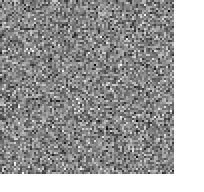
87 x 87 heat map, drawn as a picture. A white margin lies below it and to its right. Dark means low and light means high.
The histogram is bell-shaped. Fine speckle covers the field. No seam splits the table. Overall the values sit about 50% of the way up the scale.
